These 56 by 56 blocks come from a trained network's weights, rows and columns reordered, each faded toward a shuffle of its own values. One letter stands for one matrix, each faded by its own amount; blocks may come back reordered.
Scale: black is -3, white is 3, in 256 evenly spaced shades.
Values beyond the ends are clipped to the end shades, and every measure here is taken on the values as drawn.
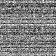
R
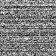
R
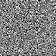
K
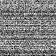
R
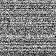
R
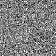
K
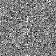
K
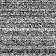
R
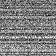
R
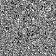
K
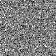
K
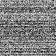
R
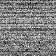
R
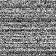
R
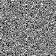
K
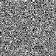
K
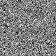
K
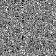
K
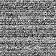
R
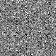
K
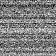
R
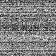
R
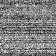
R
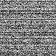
R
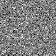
K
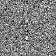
K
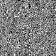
K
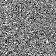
K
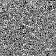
K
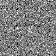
K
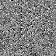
K
